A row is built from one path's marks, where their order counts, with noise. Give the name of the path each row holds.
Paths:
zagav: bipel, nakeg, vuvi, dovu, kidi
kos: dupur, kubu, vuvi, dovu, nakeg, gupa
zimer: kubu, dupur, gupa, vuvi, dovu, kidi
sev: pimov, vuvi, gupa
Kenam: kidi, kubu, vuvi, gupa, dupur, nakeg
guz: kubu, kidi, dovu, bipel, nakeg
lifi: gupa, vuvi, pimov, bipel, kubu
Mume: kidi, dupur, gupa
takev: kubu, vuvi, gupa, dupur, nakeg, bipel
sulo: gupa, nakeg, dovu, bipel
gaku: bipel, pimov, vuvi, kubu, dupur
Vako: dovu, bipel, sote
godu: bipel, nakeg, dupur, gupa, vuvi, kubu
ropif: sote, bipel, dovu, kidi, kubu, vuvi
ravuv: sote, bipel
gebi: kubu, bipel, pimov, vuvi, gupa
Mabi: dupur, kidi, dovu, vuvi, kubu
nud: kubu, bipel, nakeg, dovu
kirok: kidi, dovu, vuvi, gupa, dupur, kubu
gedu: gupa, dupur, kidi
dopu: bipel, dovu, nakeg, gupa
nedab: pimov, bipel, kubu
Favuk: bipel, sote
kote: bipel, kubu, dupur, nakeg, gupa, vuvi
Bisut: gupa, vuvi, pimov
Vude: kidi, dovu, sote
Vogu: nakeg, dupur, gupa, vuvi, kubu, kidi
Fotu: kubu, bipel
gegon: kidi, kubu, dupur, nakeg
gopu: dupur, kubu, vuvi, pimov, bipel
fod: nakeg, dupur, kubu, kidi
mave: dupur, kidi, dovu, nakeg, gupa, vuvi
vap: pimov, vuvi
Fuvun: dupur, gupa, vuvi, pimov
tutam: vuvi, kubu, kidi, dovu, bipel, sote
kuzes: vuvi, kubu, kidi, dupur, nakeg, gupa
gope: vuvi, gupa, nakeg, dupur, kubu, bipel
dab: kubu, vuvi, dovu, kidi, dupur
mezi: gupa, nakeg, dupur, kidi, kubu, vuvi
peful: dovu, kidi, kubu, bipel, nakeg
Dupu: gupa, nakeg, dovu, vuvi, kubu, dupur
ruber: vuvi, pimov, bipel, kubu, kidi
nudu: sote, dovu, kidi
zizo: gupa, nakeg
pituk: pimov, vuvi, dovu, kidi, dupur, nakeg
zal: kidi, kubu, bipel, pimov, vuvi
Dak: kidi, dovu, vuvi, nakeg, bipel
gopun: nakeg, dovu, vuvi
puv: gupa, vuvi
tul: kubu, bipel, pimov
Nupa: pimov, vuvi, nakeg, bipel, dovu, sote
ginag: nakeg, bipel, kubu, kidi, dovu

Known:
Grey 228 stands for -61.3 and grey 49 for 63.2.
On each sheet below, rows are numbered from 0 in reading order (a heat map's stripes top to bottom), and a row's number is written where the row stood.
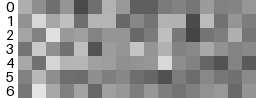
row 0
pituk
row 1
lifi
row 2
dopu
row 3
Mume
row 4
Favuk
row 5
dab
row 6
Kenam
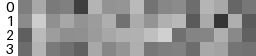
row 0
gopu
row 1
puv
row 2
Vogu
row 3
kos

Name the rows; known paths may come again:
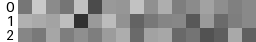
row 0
Mume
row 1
ruber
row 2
gopun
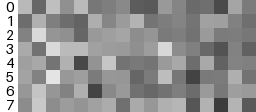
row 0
Vako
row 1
kos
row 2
kuzes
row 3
Favuk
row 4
sev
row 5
dopu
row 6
kirok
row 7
puv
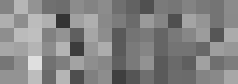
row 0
dab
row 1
gaku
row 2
zal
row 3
Dak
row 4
nud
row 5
peful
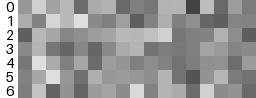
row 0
lifi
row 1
ropif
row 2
Vogu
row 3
Mabi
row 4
Kenam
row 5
kote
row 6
Fuvun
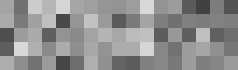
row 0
ravuv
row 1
Nupa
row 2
fod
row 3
mezi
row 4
pituk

